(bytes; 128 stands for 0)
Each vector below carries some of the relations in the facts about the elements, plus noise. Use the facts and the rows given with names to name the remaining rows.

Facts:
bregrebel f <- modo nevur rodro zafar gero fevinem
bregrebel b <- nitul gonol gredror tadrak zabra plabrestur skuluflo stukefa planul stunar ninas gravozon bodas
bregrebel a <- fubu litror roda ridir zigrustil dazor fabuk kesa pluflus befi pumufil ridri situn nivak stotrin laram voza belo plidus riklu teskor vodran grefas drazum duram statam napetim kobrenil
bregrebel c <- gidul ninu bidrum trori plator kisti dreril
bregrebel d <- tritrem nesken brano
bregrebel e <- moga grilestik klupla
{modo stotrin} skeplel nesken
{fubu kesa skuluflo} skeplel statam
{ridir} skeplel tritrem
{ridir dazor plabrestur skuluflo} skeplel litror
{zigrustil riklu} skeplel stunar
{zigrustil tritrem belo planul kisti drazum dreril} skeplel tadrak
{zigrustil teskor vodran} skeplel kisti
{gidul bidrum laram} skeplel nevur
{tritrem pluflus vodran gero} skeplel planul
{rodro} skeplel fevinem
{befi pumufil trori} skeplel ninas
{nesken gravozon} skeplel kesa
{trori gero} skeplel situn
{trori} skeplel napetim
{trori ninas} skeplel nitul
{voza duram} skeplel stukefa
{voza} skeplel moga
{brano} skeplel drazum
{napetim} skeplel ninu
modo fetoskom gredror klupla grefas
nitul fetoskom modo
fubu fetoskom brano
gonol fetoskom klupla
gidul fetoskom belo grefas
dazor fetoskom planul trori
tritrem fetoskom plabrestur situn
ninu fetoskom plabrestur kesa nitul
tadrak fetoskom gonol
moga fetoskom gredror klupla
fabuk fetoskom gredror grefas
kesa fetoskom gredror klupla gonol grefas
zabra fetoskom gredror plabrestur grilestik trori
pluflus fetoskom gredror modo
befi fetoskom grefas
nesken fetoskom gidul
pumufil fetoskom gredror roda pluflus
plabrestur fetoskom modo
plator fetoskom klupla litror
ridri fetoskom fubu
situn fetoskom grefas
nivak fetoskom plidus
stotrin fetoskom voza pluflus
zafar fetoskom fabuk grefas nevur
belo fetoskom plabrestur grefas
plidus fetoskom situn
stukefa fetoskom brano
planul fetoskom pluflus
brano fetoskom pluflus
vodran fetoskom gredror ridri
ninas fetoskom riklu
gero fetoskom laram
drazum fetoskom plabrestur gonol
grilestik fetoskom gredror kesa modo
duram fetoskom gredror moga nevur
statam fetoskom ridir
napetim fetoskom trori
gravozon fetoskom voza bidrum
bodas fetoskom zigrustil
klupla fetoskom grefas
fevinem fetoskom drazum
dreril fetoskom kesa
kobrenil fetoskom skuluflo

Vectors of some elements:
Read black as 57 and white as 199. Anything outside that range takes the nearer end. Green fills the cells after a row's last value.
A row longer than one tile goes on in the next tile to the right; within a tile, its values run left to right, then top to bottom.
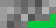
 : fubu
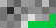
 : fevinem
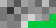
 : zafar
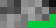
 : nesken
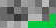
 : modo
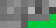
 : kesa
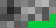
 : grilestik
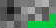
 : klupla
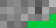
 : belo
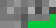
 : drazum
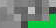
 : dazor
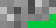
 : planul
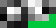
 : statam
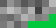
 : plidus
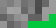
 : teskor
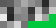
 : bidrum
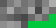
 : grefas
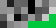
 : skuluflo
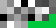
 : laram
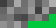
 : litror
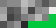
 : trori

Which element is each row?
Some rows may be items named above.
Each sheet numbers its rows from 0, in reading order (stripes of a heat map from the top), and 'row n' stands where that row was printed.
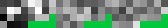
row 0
ridir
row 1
nivak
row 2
rodro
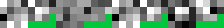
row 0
gero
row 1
kisti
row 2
gero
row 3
statam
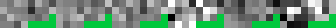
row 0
stunar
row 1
stotrin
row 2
gredror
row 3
gero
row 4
brano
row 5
ridir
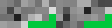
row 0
nevur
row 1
kisti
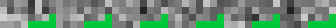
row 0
gravozon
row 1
stotrin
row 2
stunar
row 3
gonol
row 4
voza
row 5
moga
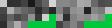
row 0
kobrenil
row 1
kisti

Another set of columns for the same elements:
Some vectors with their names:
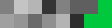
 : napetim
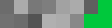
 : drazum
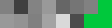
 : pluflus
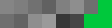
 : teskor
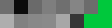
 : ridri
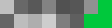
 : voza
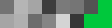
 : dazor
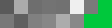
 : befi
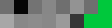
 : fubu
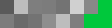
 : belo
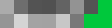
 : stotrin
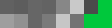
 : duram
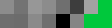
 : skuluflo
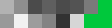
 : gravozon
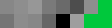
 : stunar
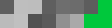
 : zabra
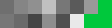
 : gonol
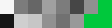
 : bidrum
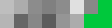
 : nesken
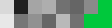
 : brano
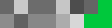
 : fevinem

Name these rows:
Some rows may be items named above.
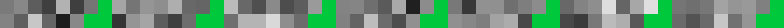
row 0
gero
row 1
kisti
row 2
voza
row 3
rodro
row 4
roda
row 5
grefas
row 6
litror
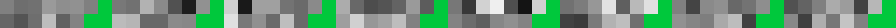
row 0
litror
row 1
planul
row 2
brano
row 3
stotrin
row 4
gredror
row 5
grefas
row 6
roda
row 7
nevur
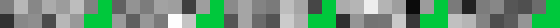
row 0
gidul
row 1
modo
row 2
ninu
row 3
trori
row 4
stukefa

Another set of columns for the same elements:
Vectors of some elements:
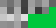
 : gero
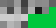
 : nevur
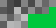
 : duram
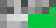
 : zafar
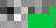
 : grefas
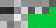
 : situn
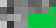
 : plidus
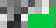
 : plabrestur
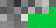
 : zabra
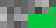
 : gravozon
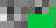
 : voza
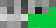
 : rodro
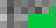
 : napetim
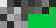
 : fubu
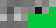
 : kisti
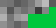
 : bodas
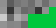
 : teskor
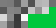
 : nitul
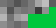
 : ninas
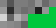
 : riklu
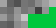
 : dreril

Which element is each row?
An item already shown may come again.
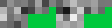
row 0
stotrin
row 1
grefas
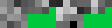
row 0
stukefa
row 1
planul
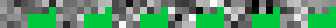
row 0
stukefa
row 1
ninu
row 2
gredror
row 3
gonol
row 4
brano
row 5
gidul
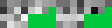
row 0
modo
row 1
nevur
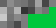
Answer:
stotrin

